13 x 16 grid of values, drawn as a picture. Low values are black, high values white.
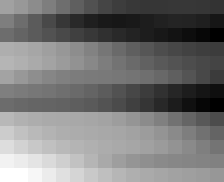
Grain: streaks across. Lone odd cells: none. Ninth with the lowest average: top right. Ninth with the highest average: bottom left. Slope: up to the bottom left.
